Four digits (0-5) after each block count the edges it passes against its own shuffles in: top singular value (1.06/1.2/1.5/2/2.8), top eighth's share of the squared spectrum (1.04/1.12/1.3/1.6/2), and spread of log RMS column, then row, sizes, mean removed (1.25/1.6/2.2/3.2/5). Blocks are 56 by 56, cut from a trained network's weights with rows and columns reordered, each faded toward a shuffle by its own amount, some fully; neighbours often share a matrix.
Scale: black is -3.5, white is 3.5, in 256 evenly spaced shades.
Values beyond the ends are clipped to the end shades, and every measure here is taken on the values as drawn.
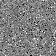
0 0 0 0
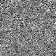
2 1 0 0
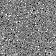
0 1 0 0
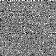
3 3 0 2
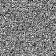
2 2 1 0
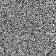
1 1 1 0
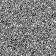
0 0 0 0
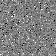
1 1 0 0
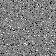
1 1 0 0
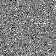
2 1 0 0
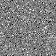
3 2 0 2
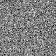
0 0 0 0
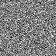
1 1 0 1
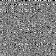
4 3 0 3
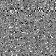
3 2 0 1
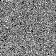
0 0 0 0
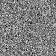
2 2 0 0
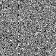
2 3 1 0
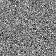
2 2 0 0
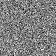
0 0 0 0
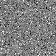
1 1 0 0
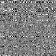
4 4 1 3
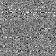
3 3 0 2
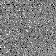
2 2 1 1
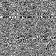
3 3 0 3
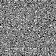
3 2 0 1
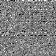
3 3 0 2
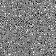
3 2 0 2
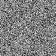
1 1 0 0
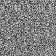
3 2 0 1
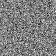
1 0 0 0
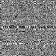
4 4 1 3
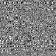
3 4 1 3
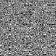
3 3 1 2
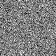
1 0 0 0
